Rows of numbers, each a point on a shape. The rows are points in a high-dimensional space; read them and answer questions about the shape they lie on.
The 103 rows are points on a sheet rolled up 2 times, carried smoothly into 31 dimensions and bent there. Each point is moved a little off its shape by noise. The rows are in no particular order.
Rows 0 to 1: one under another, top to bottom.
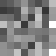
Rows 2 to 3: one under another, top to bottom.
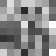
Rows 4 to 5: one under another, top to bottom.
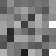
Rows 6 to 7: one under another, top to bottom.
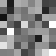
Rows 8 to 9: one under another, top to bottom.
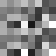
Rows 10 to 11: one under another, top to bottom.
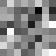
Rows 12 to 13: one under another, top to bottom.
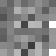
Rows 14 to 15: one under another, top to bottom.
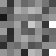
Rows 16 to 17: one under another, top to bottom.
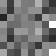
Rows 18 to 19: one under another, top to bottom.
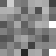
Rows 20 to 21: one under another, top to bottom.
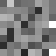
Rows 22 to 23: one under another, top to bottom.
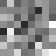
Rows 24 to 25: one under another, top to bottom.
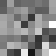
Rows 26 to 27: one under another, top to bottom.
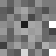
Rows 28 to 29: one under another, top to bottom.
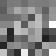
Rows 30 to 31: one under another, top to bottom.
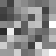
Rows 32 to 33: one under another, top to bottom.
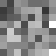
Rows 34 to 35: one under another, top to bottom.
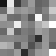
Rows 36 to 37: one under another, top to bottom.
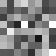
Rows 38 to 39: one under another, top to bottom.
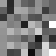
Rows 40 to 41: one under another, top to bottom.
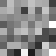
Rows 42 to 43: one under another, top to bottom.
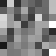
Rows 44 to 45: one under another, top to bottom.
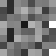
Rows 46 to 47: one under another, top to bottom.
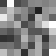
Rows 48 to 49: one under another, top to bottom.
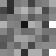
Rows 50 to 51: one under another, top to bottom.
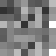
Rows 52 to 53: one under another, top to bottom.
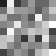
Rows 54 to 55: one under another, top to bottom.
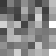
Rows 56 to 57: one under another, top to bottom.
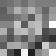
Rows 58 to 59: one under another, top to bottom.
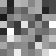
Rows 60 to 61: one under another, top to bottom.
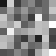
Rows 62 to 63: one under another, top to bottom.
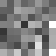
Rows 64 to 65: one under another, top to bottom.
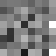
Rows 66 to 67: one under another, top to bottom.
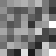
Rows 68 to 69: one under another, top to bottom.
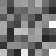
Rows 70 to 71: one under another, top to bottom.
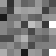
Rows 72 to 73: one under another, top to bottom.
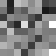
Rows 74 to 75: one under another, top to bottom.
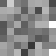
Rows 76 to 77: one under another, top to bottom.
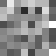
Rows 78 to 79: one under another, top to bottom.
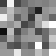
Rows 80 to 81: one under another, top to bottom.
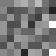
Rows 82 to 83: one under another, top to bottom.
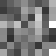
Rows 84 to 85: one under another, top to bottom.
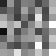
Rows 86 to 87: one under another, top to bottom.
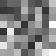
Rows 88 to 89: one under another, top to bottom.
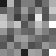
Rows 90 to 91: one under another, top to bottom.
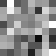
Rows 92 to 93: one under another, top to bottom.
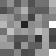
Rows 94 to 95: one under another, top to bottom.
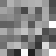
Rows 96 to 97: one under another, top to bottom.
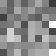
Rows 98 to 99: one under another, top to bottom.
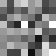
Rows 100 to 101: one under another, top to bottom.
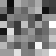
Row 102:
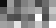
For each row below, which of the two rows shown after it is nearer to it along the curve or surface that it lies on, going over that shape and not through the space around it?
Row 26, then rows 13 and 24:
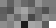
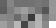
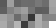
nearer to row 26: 13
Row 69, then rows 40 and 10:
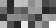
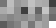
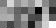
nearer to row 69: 10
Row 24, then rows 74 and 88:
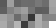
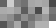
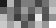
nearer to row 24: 74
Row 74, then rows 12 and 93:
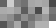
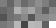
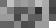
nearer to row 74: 93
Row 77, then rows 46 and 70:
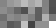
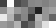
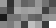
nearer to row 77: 70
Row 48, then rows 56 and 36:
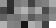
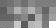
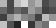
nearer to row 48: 56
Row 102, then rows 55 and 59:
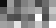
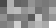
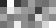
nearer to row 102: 59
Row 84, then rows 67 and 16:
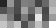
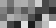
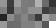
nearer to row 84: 16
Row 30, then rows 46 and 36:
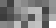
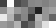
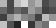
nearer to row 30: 46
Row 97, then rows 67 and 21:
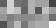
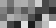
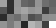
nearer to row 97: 21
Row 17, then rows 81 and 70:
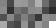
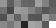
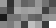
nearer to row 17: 70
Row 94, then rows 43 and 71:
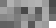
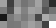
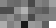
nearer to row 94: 43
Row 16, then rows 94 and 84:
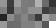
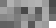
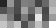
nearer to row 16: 94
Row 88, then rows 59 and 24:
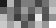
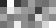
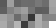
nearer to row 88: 59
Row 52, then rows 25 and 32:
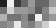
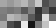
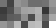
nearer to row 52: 32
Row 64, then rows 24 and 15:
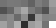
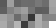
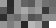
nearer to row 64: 24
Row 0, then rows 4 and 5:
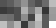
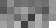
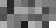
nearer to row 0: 5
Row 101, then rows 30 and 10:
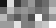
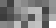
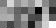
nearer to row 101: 30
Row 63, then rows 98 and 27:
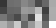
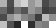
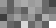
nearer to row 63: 27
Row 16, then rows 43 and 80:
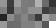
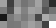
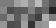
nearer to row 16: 43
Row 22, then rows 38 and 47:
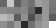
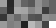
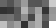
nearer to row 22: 38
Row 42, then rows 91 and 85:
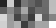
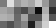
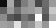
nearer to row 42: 85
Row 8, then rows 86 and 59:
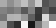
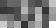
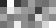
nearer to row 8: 59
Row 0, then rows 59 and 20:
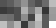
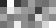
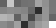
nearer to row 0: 59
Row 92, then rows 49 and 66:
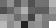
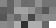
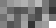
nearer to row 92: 49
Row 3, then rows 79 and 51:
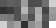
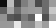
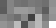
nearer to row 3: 79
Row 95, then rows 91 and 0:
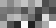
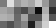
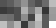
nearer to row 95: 91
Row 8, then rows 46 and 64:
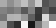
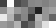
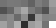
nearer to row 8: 46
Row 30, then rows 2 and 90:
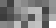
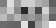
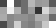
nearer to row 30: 90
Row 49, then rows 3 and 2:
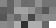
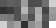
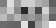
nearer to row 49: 3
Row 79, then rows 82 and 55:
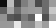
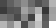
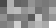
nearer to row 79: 82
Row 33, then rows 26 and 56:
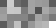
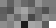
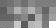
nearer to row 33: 56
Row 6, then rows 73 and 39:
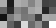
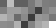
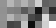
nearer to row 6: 39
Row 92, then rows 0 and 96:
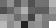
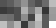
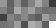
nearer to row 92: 96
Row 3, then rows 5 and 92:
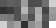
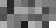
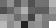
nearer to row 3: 5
